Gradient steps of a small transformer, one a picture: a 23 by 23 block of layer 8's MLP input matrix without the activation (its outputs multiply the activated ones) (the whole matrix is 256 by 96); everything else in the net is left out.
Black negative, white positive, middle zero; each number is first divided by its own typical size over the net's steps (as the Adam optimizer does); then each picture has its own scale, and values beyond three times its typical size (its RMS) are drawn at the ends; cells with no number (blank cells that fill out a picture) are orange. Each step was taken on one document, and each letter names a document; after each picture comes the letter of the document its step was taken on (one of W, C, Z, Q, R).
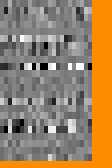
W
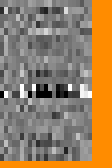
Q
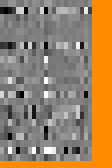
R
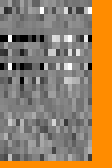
W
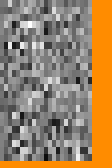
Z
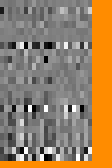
R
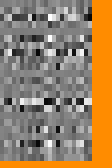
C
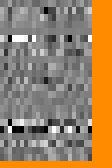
W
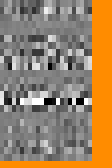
C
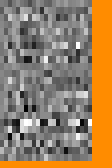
Z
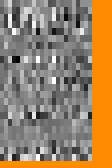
Z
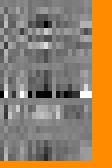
Q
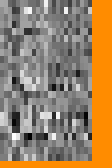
Z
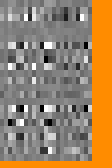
R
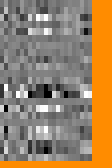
Q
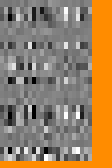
R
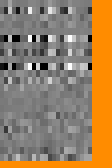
W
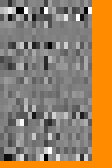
R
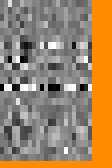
Z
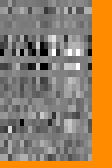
W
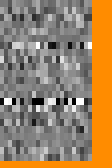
C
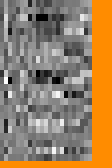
Q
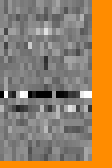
Q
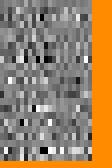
R
